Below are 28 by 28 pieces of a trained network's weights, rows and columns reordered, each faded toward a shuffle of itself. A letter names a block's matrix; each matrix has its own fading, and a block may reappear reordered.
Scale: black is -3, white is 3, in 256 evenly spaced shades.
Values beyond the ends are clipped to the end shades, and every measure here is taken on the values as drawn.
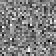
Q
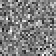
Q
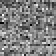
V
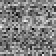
V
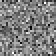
Q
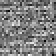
V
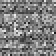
V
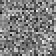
Q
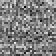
V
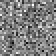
Q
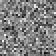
Q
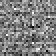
V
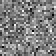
Q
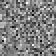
Q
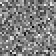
Q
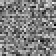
V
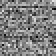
V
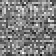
V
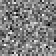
Q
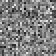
Q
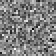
Q
